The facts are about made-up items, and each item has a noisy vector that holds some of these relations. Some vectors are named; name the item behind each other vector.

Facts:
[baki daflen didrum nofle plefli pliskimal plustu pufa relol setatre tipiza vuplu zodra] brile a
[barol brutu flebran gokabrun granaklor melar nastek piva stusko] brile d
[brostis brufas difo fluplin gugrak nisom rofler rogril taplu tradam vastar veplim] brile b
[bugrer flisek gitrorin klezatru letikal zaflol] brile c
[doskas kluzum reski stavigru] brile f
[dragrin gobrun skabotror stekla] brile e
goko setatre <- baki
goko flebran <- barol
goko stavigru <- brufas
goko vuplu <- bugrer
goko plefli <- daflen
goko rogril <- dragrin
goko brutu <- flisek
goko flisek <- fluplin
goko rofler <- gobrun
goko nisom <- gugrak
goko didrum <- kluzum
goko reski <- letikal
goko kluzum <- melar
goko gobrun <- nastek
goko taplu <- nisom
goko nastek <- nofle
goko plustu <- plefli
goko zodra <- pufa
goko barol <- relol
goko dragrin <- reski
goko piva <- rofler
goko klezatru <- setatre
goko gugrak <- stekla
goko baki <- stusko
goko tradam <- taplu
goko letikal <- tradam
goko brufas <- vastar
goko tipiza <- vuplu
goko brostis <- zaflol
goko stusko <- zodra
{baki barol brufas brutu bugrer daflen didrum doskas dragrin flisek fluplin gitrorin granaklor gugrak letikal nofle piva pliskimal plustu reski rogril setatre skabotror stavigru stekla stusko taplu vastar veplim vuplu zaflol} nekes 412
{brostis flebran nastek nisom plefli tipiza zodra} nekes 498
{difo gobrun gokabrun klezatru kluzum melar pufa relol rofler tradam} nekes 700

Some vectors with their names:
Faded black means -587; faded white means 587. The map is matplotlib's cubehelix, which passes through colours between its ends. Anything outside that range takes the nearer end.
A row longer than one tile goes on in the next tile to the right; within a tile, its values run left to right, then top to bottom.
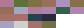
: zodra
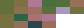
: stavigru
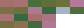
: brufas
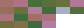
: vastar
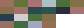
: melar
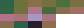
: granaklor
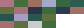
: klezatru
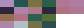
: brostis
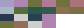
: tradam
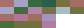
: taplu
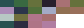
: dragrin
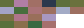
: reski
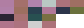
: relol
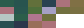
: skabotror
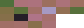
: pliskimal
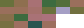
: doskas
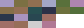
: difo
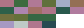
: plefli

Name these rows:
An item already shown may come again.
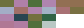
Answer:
baki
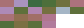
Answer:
gugrak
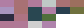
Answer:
pufa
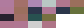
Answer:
relol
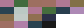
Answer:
nastek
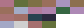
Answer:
zodra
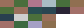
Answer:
gokabrun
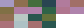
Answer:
nisom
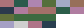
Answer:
tipiza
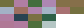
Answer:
baki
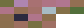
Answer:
nofle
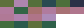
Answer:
letikal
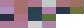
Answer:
pufa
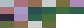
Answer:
rofler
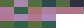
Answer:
letikal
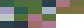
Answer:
stekla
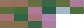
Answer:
rogril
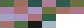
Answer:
stusko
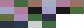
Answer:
gobrun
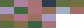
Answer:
reski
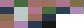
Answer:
nastek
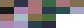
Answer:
flebran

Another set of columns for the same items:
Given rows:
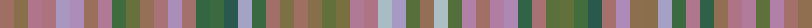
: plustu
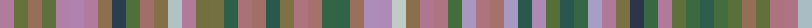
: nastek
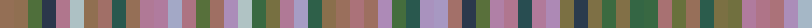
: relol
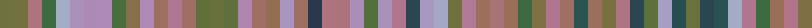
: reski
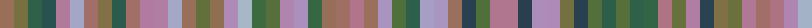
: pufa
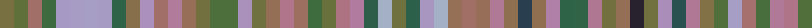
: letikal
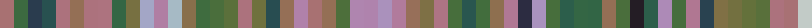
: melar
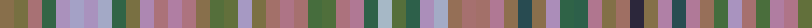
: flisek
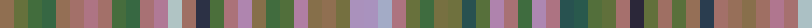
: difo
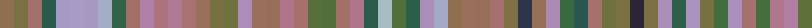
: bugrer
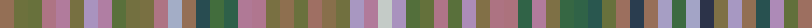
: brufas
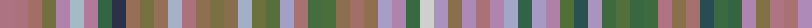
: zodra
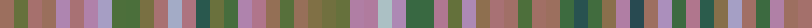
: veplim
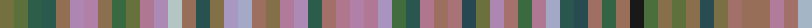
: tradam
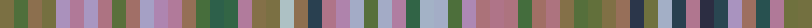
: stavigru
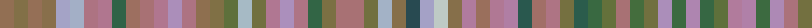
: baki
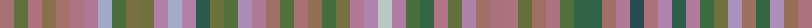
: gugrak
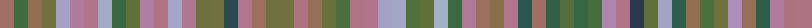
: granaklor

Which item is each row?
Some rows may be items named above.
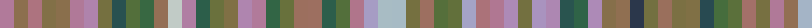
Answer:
nisom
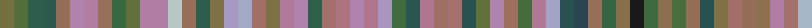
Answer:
tradam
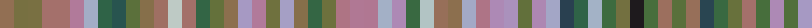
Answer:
brostis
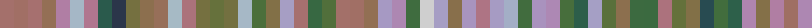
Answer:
tipiza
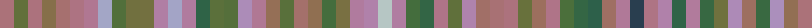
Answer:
gugrak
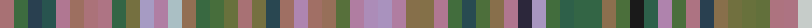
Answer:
melar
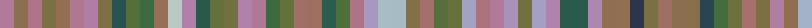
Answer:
nisom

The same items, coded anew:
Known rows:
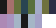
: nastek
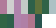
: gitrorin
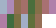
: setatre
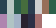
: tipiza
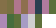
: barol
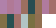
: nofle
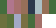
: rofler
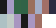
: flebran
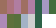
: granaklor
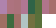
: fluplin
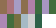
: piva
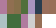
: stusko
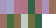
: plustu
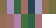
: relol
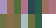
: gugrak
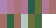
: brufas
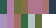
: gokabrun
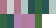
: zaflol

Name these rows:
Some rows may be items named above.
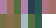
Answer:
taplu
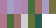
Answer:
rogril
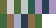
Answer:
klezatru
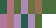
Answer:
kluzum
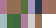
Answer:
stusko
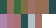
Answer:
melar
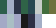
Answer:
zodra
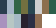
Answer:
brostis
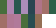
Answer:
tradam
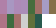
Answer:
rogril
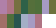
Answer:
stekla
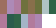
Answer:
dragrin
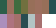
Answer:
melar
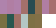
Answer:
nofle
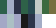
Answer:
zodra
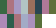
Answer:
reski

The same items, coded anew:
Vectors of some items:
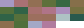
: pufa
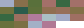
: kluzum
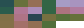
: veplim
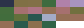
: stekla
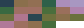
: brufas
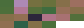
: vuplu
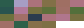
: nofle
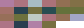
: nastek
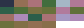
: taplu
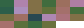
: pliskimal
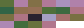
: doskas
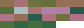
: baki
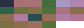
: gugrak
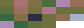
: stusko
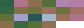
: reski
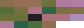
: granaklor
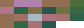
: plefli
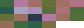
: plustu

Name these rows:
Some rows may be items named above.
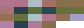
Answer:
nastek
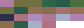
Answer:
melar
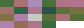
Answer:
brostis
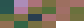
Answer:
nofle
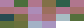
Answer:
klezatru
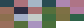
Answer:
nisom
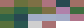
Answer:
gobrun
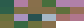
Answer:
reski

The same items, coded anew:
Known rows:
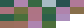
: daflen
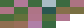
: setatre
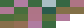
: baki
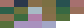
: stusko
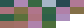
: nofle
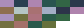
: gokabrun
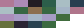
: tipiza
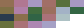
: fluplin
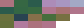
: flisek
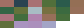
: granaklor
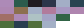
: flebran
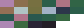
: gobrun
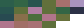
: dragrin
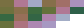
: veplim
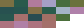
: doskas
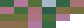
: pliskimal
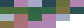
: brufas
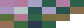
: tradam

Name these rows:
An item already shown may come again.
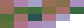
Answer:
gugrak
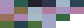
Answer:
flebran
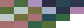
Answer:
melar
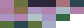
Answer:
nastek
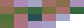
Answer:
gugrak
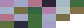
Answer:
nisom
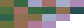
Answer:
rogril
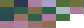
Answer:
reski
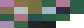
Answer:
gobrun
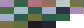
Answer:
klezatru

